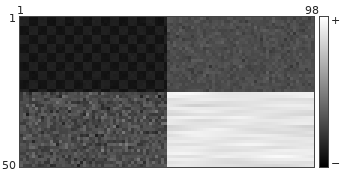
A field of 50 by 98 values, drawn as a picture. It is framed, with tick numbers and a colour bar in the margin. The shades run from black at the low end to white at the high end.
It is made of 2 by 2 panels. Panel 1,1: very low, checkered, faint in contrast. Panel 1,2: low, fine-grained, faint in contrast. Panel 2,1: low, fine-grained. Panel 2,2: very high, streaked across, faint in contrast.
